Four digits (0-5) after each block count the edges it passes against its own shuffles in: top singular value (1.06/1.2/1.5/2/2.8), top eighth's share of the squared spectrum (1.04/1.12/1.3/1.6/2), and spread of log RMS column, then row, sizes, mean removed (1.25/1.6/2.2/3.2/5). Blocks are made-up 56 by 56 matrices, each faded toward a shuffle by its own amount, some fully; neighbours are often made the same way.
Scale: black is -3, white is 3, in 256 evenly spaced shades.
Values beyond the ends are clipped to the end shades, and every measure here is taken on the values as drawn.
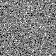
0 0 0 0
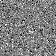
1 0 0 0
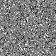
0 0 0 0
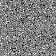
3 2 0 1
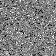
0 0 0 0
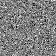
1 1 0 0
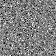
1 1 0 0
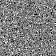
0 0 0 0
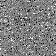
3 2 0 1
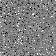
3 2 0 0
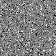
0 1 0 0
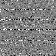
2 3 0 3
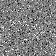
0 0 0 0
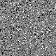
1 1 2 0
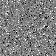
0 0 0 0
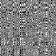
4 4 3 3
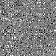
3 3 1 1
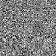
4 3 1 2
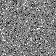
0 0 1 0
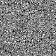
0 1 0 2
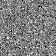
0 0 0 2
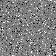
1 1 1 0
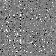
3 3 1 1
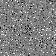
3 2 0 1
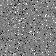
2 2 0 0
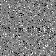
3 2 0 0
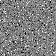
1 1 0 0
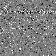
1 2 0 2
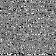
2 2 0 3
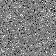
0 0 0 0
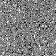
3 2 0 1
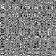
4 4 2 2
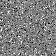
1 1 0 0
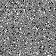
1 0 0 0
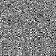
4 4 2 2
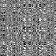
4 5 3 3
